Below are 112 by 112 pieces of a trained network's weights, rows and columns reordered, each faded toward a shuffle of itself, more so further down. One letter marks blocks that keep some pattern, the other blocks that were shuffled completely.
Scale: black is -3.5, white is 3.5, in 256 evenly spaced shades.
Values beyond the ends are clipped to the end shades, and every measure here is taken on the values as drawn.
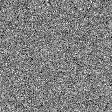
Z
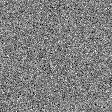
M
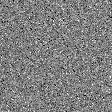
M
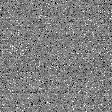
Z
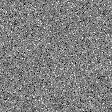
M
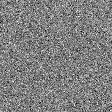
M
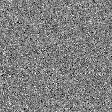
Z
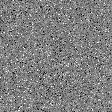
M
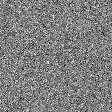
M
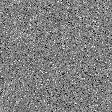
M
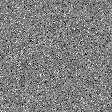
M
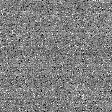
Z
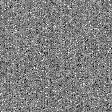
Z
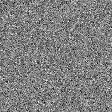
Z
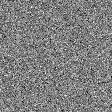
M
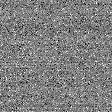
Z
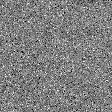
M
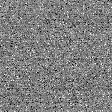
Z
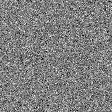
M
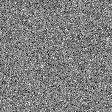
M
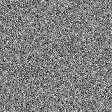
M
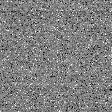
Z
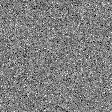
M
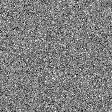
M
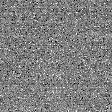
Z
